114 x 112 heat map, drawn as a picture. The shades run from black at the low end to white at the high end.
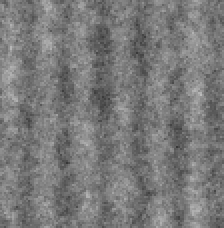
Upright stripes repeat 6 times across the table. The histogram is bell-shaped. The texture is blotchy. There is no overall slope. On average the colour sits 50% of the way up the scale.
